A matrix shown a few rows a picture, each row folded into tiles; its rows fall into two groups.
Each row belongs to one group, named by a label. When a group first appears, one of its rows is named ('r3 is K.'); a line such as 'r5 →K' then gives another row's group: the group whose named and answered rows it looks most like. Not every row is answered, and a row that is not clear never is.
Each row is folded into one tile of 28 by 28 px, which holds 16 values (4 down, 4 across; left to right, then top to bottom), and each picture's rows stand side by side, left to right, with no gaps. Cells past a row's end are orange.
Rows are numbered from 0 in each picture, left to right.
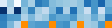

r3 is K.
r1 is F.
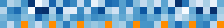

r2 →F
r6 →F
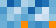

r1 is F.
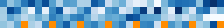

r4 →F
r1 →K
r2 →F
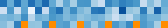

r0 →K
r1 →K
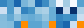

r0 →K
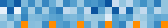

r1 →K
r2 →F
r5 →K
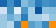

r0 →K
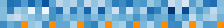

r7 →F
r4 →K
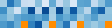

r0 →F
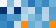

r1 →K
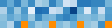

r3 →K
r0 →K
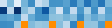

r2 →K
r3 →K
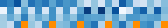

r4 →F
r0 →K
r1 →K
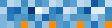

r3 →F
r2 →F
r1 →F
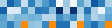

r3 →F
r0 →F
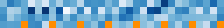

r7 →K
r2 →F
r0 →F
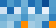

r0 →K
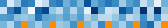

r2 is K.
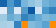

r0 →K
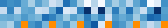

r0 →K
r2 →F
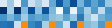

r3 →K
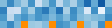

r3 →K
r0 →F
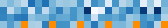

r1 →K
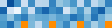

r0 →F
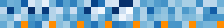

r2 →K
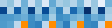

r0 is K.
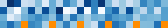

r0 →F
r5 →K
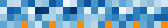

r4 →F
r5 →F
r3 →K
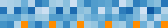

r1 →F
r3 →K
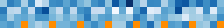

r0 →F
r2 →K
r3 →F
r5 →F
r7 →K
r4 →K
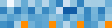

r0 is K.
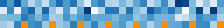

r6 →F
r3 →F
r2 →K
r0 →K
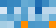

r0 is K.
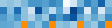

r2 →F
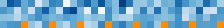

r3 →K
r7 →F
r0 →F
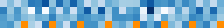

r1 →K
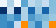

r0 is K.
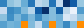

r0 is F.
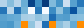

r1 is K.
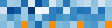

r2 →F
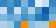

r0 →K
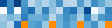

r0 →K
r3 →F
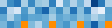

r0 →F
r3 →F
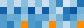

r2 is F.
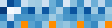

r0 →F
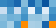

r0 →K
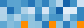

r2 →F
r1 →K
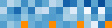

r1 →F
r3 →K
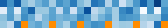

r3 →F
